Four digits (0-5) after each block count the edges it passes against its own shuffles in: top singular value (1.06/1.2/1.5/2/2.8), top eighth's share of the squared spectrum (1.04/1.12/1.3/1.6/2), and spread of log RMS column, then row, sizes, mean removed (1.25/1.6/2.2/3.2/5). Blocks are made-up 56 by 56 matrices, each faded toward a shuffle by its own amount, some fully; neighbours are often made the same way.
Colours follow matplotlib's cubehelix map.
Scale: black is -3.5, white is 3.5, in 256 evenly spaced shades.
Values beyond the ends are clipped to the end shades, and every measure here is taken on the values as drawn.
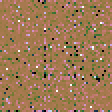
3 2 1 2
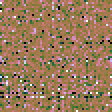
2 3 2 2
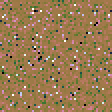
0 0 0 0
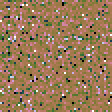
1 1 0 0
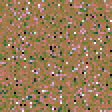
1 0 0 0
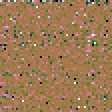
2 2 0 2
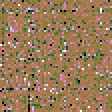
2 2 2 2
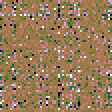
2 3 2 2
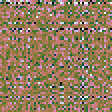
4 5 2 3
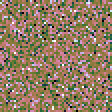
0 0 0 0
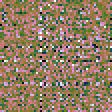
4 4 2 3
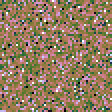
0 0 0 0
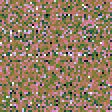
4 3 1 2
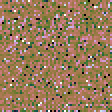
2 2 0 1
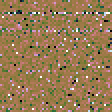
3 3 0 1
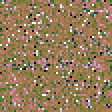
0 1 0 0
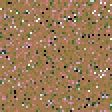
0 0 0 0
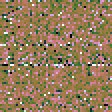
3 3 0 2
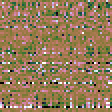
4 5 1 3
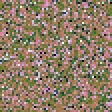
2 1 0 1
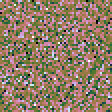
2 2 0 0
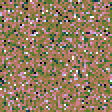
0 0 0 1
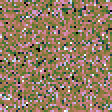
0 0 0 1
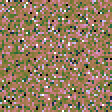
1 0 0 0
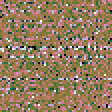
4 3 0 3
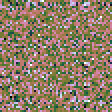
4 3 2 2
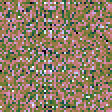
4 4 2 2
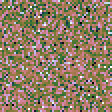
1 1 0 0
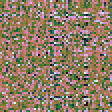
4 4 2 2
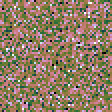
0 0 0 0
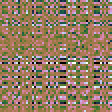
5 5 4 4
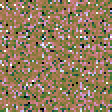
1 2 1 1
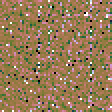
2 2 1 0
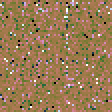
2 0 0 0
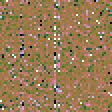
3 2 1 0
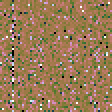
3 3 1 0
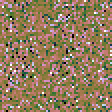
1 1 1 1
